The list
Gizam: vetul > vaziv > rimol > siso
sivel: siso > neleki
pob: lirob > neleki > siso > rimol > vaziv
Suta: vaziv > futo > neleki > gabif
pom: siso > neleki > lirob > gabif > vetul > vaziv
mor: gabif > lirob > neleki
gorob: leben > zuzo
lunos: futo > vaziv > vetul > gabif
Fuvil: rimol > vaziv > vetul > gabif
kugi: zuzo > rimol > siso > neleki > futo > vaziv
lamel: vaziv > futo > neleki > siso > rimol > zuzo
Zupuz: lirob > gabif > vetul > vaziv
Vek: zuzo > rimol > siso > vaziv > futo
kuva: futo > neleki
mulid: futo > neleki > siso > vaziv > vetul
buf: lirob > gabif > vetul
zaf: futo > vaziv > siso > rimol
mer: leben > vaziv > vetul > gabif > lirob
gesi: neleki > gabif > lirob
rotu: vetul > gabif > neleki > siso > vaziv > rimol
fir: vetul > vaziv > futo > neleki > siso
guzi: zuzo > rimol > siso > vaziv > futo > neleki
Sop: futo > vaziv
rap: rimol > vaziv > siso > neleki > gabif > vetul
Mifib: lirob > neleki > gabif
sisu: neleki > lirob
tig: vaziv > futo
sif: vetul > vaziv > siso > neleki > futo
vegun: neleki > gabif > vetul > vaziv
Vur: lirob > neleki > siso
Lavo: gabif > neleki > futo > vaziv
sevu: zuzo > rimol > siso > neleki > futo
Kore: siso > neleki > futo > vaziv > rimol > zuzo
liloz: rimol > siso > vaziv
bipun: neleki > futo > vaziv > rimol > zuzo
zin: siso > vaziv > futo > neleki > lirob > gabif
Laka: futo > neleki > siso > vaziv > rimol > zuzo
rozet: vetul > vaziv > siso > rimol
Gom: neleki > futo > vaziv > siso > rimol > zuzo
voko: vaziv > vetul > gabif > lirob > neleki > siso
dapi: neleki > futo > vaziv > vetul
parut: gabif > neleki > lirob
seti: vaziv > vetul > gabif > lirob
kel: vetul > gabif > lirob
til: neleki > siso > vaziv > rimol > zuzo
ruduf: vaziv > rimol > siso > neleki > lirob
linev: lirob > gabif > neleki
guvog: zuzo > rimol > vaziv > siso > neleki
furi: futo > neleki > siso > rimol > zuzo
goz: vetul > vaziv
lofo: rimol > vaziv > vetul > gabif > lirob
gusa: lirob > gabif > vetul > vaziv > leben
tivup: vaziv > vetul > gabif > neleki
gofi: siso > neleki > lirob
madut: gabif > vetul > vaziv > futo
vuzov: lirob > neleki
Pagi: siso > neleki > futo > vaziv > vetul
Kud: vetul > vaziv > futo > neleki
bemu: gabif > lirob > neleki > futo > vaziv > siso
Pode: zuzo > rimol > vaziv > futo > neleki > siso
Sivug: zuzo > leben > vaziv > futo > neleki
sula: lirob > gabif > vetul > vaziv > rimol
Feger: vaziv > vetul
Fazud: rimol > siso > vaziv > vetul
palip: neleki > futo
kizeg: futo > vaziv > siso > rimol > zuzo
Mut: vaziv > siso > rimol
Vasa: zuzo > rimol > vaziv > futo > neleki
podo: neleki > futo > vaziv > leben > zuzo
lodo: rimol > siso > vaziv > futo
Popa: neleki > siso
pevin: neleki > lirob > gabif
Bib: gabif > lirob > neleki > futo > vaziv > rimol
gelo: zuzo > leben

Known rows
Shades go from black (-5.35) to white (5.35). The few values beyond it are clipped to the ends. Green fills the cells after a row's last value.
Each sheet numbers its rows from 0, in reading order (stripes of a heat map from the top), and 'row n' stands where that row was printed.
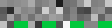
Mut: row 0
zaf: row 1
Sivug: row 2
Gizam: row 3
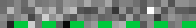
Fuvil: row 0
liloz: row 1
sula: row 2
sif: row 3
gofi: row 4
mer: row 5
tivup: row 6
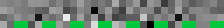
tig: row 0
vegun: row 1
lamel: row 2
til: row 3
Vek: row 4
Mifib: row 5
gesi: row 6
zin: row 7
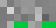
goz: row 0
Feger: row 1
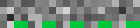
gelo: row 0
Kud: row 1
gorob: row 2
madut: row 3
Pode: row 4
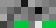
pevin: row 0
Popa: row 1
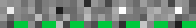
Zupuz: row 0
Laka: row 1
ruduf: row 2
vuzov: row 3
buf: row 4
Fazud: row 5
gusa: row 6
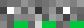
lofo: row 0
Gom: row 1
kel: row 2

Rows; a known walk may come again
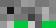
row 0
guzi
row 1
lodo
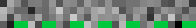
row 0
linev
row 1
ruduf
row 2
kuva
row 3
Fazud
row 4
bipun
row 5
palip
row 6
Mifib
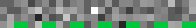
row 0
Kore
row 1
gelo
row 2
kizeg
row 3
mer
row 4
Suta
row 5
Vur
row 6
kugi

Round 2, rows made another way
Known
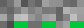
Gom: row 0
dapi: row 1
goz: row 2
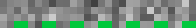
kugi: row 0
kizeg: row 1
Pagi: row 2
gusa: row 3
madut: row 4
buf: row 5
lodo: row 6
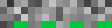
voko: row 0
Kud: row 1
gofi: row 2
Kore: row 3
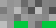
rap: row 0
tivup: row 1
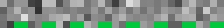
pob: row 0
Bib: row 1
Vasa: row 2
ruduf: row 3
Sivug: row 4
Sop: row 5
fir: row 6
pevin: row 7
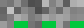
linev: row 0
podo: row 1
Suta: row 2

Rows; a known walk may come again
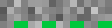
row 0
tig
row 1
liloz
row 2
ruduf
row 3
Feger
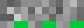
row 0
Zupuz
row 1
sevu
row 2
Vek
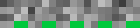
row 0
sula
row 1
parut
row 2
pom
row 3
guzi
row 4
gusa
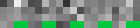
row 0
zin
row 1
podo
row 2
voko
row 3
Sop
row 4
lodo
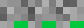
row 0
sivel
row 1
sisu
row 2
vegun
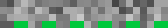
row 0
fir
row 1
Fuvil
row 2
rozet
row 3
kuva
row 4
bipun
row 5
madut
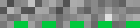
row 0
seti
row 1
Mifib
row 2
mor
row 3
zaf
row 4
dapi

